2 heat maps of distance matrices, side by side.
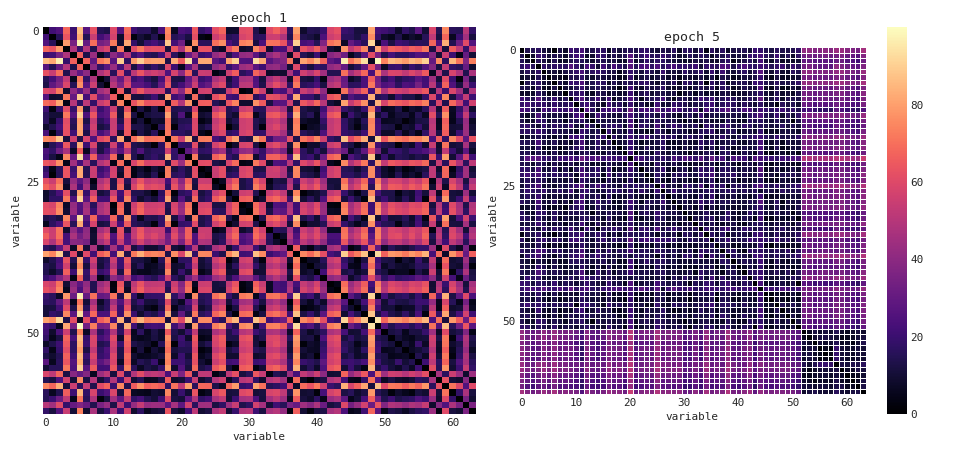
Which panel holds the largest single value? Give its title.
epoch 1
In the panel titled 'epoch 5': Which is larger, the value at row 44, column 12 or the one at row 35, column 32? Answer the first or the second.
the first
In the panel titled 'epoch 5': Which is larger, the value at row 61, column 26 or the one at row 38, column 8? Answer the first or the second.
the first
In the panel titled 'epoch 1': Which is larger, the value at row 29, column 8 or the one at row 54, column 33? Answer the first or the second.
the second
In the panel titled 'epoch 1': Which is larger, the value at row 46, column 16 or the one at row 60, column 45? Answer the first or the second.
the second
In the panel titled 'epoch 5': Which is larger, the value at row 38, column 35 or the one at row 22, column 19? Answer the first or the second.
the first
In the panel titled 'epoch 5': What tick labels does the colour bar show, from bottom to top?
0, 20, 40, 60, 80
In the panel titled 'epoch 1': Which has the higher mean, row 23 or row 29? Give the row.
29
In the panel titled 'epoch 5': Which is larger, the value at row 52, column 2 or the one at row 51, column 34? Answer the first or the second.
the first
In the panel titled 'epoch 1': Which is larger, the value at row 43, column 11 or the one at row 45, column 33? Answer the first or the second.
the first
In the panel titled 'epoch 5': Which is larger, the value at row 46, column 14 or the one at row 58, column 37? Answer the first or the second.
the second
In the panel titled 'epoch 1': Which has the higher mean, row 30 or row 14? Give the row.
30
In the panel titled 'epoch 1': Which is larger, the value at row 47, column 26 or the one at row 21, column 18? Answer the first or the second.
the second
